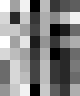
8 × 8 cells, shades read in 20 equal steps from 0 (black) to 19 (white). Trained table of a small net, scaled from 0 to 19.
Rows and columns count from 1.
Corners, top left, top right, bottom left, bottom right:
19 7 11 13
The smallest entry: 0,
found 4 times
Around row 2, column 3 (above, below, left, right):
18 12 3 4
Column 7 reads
6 14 2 10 3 3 3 4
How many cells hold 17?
1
